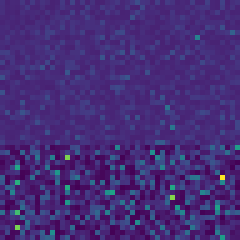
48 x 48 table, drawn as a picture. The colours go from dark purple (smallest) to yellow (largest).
Fine speckle covers the field. The top part is calmer, up to a seam about 60% of the way down. Overall the values sit about 10% of the way up the scale. The halves do not mirror each other. No overall slope runs across the table. The values are skewed, with a long tail toward high values.
